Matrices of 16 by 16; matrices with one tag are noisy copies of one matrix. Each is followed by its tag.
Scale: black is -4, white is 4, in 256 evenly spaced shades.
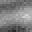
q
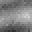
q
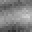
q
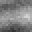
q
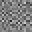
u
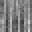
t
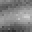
q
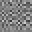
u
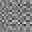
u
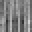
t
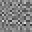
u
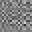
u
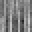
t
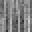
t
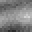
q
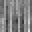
t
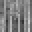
t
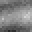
q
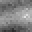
q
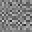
u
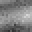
q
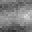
q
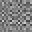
u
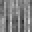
t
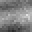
q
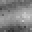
q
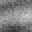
q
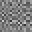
u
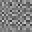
u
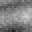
q
